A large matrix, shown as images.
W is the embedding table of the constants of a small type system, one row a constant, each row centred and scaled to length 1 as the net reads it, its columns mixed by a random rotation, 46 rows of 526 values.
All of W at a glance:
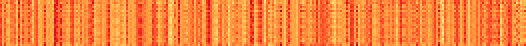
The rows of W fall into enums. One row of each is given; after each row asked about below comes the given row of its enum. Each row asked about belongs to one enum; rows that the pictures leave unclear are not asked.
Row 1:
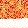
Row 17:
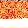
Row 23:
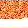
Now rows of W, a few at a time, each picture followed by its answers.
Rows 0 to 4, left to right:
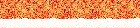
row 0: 17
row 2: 17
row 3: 17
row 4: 1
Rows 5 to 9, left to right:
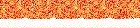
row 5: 1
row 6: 23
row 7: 1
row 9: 17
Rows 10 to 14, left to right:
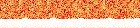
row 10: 23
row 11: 23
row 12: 17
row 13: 1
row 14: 17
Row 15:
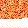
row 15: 23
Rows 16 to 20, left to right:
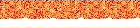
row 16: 1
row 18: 23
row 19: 1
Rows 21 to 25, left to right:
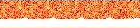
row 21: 1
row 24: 23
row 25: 17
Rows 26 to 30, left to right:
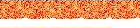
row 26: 1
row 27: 17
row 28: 1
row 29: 23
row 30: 1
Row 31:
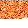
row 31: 23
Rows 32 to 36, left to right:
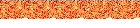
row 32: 1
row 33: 1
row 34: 1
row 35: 23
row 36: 23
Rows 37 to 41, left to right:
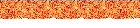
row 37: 17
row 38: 1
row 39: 1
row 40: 1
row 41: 17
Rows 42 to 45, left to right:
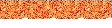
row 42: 23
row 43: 1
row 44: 23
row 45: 23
